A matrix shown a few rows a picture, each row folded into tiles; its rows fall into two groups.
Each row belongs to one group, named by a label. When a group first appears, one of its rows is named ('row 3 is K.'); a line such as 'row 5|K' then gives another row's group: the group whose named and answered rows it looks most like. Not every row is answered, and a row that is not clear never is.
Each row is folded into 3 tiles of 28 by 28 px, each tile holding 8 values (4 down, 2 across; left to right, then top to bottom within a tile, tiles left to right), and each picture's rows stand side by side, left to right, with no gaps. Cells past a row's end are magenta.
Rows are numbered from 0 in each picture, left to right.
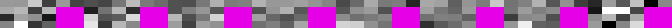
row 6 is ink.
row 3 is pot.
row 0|ink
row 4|ink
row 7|pot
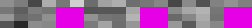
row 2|pot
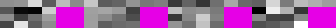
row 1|pot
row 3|pot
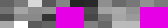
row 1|pot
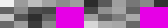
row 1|ink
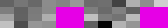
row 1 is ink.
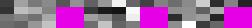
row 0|pot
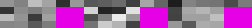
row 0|pot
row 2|pot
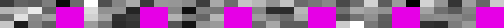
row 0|pot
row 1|pot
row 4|ink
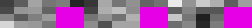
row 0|ink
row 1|pot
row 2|pot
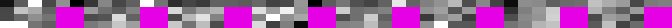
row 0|ink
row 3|pot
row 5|ink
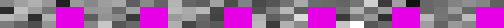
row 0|pot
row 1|ink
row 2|pot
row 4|ink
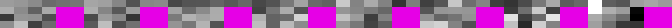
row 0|ink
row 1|ink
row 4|pot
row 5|ink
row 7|pot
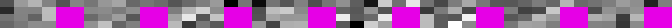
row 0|pot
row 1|ink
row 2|pot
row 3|pot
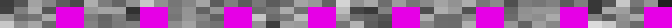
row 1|pot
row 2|ink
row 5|pot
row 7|ink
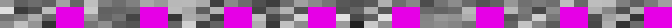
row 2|ink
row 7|ink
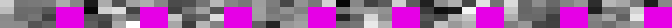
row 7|pot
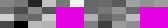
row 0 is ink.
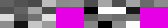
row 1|pot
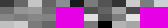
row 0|ink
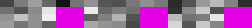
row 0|pot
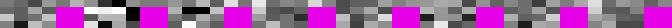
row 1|pot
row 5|ink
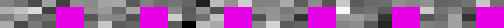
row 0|pot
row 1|ink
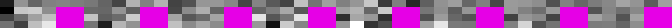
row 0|pot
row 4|ink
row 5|ink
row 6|ink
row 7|pot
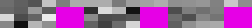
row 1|pot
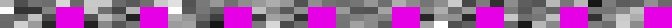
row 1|ink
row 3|ink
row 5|ink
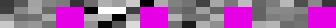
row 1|pot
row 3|ink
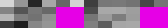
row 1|pot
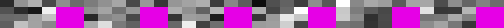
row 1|ink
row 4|pot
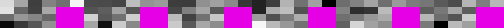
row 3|ink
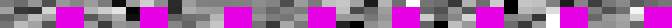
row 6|pot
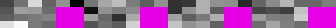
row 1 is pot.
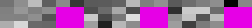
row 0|ink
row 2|pot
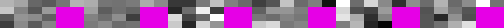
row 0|ink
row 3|ink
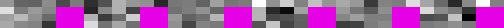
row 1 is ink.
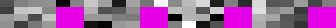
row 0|pot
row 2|ink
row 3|pot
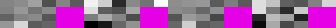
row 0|ink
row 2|ink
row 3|ink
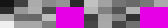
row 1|ink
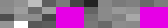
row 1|pot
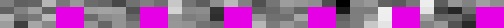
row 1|pot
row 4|pot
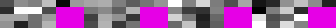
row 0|pot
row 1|ink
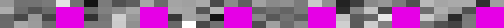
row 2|ink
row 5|pot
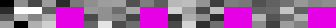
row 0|pot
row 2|ink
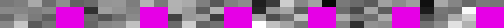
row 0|ink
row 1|pot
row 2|ink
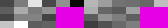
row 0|ink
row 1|ink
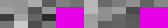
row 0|ink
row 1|pot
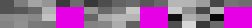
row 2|ink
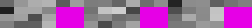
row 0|pot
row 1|pot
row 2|pot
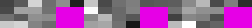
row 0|ink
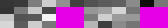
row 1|pot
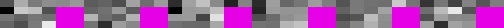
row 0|pot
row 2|pot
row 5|pot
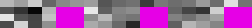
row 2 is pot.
